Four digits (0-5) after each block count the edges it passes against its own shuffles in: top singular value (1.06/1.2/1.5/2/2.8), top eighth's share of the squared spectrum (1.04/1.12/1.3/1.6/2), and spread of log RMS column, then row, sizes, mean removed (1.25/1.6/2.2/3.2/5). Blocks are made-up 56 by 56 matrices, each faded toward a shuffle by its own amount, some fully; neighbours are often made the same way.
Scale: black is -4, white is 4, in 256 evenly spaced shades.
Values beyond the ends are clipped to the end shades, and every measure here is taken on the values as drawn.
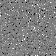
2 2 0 0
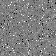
2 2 1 0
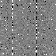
4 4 2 1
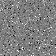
2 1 0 0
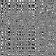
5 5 3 3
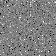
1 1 0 0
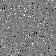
1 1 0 0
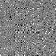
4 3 2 1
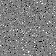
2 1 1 0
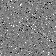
0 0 0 0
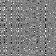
4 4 3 2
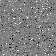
1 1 0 0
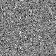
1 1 1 0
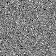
0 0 0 0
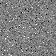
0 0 0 0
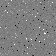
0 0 0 0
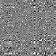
4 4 2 2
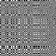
5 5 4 4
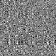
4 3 2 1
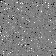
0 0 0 0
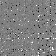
3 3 1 1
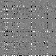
4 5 2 2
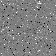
1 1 0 0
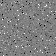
1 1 0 0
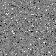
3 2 0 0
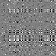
5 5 3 3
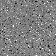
2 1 0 0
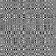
5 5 3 3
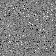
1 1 0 1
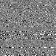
2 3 0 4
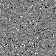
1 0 0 1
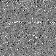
1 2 0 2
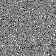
0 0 0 1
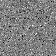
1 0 0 1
